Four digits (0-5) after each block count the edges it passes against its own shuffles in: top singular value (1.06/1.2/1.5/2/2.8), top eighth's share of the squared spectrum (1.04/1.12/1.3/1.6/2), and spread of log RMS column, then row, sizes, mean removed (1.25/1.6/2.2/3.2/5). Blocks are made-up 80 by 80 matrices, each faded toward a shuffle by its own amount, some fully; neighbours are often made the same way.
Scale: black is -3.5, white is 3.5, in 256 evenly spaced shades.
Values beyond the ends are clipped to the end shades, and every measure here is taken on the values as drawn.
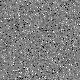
1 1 0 0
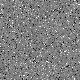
0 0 0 0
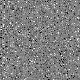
3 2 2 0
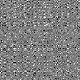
5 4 2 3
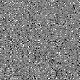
4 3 2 2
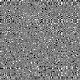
4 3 2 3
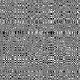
5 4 3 3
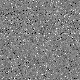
1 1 0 1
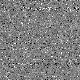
1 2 0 3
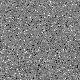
0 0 0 1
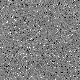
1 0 0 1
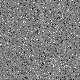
0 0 0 0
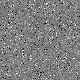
0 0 0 0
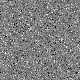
0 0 0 0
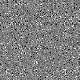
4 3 2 2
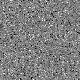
3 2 0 1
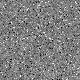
1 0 0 0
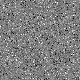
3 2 0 0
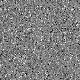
3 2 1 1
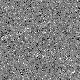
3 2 0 0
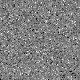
2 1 0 0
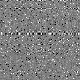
4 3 1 2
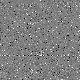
3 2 0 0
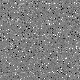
2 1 0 0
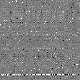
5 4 0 2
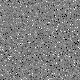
2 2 0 0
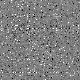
2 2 1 2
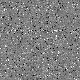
1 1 0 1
